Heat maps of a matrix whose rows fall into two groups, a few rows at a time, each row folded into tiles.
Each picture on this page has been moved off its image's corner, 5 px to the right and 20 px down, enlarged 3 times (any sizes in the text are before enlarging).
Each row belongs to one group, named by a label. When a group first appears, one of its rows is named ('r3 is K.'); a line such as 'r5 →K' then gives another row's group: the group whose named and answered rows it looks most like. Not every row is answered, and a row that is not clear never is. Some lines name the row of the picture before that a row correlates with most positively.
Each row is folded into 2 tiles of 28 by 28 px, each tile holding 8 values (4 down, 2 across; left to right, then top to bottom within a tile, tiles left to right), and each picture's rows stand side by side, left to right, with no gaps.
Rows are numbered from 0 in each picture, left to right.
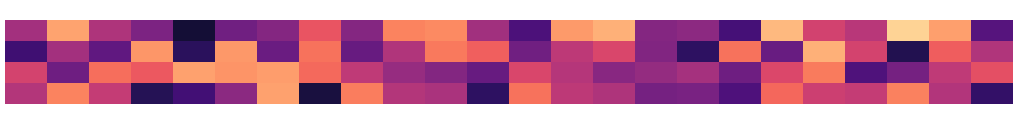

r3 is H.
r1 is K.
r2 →H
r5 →H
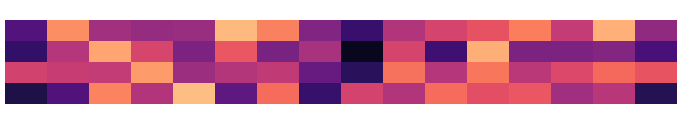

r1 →H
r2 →K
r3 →H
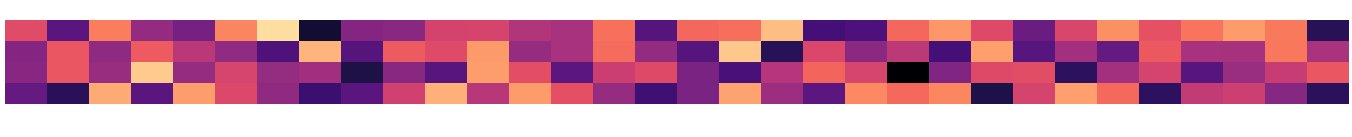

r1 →H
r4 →H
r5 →H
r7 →H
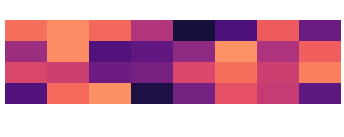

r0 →H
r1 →K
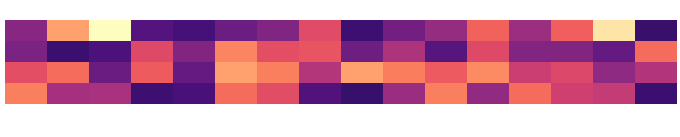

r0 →H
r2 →K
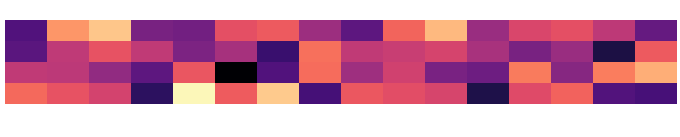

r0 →H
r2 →H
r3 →H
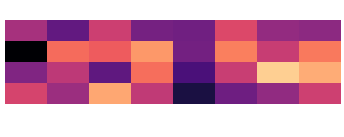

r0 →K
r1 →K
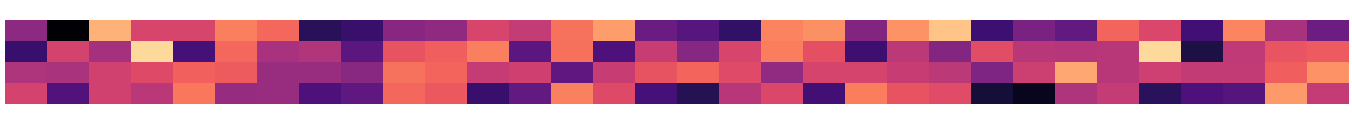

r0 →K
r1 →H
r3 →H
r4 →K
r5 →H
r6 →K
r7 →K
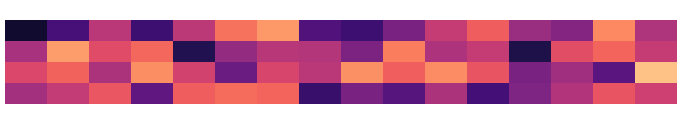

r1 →H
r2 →K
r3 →K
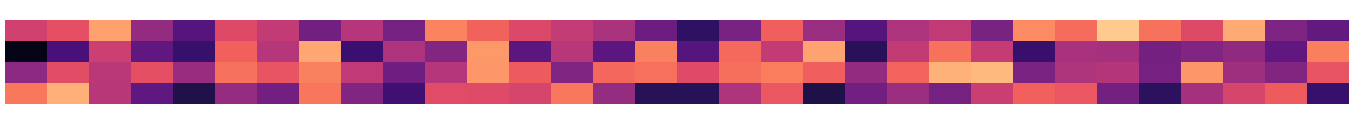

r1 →K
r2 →K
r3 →H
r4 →K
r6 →H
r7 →H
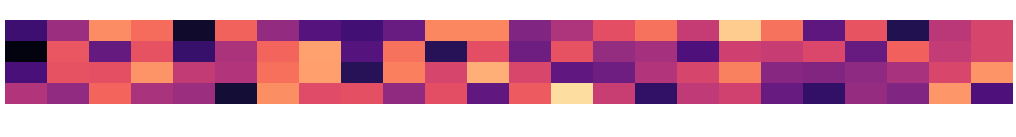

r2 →K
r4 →H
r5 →K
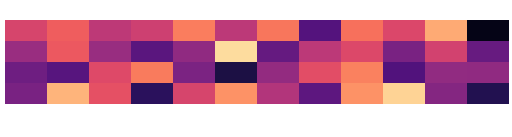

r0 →H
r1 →H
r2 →H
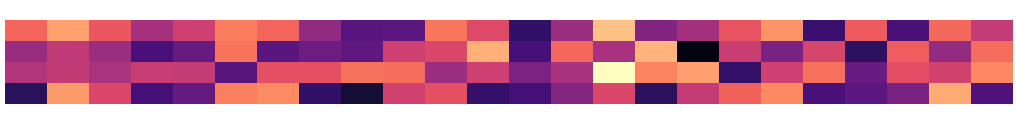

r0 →H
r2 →K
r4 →H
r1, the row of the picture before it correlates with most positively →0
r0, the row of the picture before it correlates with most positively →0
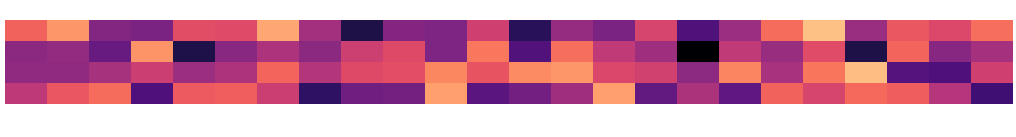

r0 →H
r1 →H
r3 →K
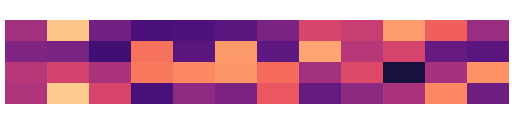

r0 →H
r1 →K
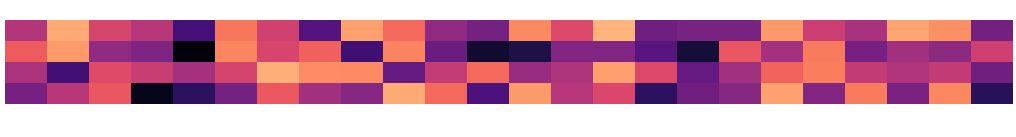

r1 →K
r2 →H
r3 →H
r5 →H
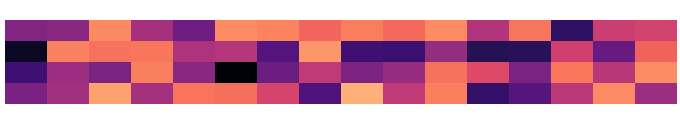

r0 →K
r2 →H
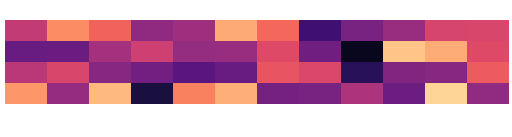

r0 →H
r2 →K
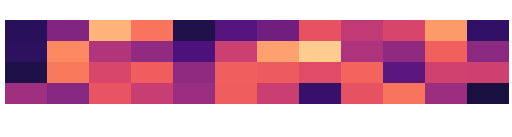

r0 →K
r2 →H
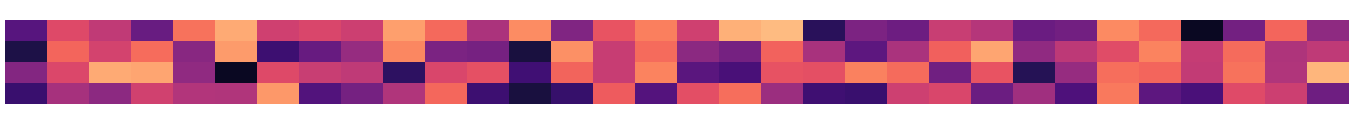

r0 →K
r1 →H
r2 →H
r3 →K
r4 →H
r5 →K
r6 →K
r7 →K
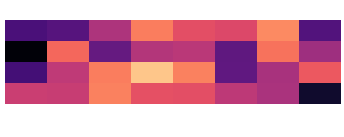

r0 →K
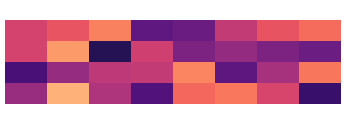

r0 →H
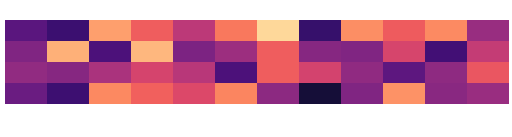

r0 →K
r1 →H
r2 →H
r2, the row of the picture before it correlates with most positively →0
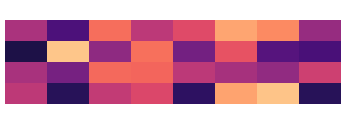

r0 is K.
